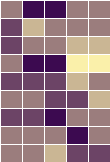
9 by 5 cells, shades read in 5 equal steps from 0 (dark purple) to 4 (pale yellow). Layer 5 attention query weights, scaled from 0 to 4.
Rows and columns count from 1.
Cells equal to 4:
2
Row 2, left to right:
1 3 2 2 2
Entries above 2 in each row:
0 1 2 2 1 1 0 0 1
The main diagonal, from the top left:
2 3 2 4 2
